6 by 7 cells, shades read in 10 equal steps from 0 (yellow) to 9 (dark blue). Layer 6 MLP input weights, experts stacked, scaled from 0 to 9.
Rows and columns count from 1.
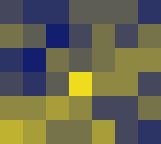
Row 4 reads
7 8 6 0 4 4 7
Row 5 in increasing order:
3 4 4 4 5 7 7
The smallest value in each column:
2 3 3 0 3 4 4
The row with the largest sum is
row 1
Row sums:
49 44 41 36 34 33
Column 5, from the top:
6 5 5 4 7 3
